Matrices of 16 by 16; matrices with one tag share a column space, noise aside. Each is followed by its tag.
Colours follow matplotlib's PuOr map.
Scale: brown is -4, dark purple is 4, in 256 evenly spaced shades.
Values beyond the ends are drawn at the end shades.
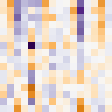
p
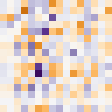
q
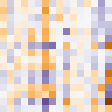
p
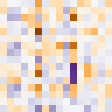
q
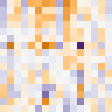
p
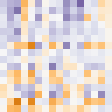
p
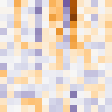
p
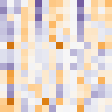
p
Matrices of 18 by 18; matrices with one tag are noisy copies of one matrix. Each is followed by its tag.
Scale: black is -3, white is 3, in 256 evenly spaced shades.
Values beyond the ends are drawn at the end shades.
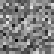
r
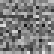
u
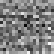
u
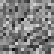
r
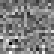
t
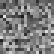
t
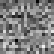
t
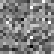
r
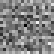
u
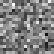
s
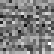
u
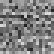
u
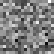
s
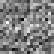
r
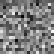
t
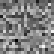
t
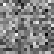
s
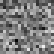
t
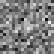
r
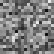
s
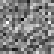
r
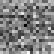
u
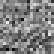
r
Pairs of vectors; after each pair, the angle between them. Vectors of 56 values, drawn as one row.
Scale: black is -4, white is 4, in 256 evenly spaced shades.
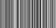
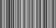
partly aligned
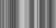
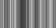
nearly opposite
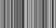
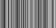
partly aligned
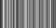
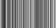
partly opposed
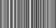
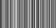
partly aligned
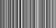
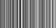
nearly parallel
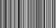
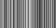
partly aligned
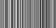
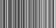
partly opposed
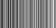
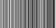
partly opposed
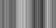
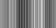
nearly opposite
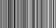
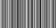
orthogonal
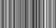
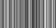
nearly parallel
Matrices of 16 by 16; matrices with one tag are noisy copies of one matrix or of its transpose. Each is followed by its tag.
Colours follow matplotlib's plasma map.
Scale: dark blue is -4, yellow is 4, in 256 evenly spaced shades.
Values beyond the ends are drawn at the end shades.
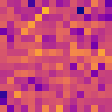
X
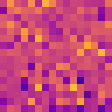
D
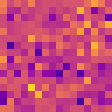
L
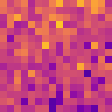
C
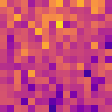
C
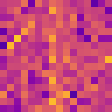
X
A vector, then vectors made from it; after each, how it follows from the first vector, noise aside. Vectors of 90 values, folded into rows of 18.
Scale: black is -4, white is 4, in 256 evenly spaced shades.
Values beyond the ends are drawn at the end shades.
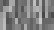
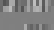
partly zeroed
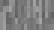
shrunk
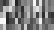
scaled up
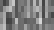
copied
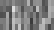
reversed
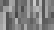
copied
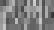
copied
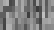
negated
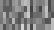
wrapped around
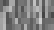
copied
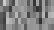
negated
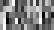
scaled up
